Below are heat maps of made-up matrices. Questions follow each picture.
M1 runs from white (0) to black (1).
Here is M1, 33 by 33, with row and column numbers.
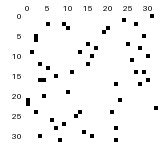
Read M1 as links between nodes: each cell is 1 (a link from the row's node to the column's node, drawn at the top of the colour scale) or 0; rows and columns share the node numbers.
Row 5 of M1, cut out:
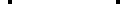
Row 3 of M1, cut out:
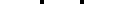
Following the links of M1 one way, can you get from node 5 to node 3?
yes
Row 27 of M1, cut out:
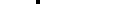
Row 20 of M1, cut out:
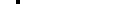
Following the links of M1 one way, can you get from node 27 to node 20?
yes
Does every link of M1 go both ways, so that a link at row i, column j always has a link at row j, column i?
no
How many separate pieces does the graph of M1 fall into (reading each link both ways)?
2
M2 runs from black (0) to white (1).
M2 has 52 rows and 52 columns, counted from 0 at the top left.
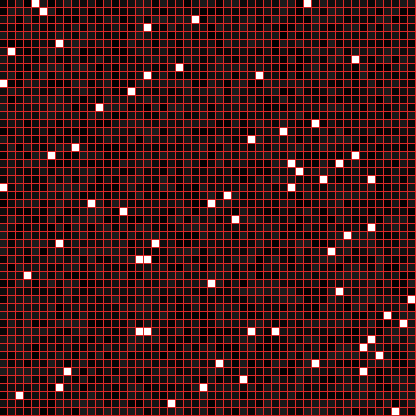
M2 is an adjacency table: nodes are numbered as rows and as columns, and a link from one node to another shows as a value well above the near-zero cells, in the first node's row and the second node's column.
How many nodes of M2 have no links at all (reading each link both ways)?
2
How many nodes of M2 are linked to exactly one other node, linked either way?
5
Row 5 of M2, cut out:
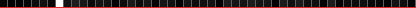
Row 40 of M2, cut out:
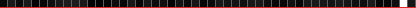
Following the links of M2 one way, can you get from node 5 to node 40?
no
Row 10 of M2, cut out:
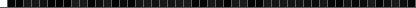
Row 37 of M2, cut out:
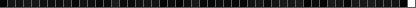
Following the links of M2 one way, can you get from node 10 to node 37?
no
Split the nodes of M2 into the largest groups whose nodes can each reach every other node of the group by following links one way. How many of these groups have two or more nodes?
5
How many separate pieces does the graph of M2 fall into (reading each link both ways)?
5
